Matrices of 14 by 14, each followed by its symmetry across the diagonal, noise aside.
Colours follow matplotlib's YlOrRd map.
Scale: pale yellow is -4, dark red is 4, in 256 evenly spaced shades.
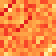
symmetric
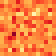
antisymmetric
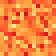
antisymmetric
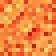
symmetric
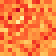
symmetric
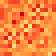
symmetric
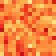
antisymmetric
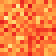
symmetric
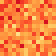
symmetric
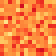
antisymmetric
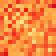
symmetric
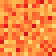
symmetric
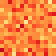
antisymmetric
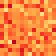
antisymmetric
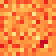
symmetric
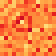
symmetric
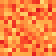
antisymmetric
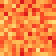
antisymmetric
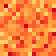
symmetric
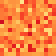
antisymmetric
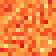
symmetric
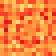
antisymmetric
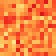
antisymmetric
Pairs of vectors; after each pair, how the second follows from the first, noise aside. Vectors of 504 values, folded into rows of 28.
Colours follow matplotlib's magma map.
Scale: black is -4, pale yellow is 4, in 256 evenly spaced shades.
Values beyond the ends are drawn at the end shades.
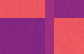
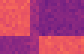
reversed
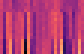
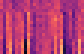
copied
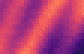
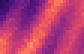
reversed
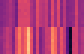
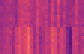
shrunk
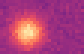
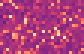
shuffled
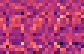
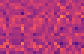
shrunk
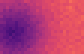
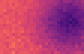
reversed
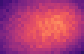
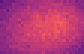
shrunk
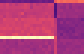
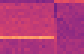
shrunk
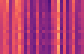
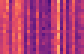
copied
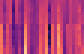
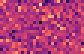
shuffled
